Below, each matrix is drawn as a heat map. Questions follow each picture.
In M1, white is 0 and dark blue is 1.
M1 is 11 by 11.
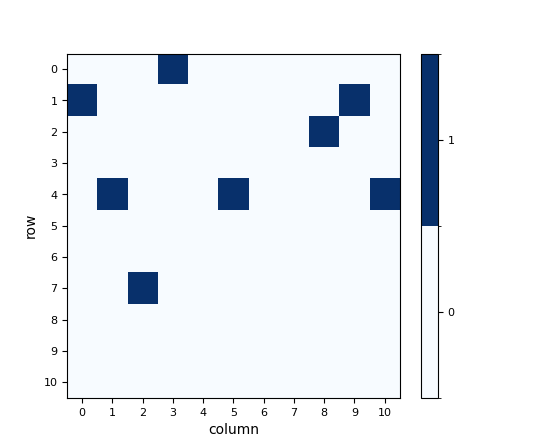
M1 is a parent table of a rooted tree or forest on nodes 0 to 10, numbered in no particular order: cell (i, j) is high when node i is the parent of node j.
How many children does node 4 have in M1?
3
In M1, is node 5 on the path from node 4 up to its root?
no
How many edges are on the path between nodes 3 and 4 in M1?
3
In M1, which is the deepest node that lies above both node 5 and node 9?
4
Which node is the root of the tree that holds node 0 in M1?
4
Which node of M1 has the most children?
4
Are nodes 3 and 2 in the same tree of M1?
no
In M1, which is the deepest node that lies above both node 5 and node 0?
4
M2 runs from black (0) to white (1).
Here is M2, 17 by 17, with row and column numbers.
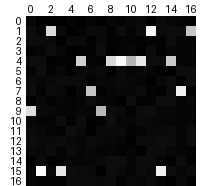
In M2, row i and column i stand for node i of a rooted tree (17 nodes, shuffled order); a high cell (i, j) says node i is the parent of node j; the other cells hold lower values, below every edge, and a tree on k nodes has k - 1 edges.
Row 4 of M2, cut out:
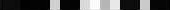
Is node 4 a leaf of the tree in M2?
no
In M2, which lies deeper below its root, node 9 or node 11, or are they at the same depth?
the same depth
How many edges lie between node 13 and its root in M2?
4
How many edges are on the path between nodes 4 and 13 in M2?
4
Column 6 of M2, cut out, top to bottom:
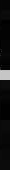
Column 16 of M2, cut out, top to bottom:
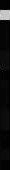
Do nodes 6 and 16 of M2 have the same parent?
no
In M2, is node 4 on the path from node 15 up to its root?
yes
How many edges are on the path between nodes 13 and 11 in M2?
5
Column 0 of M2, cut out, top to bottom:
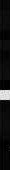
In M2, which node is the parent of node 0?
9
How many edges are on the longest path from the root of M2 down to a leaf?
5
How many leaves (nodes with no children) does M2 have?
12
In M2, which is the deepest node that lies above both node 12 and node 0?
9
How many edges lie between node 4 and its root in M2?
0
